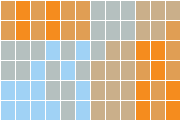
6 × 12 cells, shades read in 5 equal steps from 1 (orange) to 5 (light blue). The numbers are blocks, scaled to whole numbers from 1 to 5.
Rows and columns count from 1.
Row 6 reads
5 5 5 5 4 5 3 3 3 1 2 1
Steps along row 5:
same same down same up down same same down up down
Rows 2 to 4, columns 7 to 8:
4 4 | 4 3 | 3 3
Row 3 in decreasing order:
5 5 4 4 4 4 4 3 3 2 1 1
